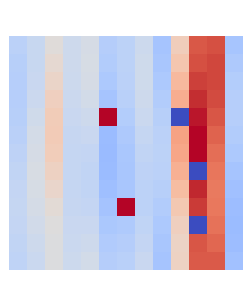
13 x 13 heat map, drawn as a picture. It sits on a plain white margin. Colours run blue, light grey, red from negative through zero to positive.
Calmest part: bottom left. Grain: streaks running down. Average level on the scale: 50%. Lone odd cells: 5, 2 higher and 3 lower than their neighbours.
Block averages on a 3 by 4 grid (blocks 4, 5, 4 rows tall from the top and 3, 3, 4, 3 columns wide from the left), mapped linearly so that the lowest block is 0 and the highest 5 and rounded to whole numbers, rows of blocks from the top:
1015 | 1004 | 1013
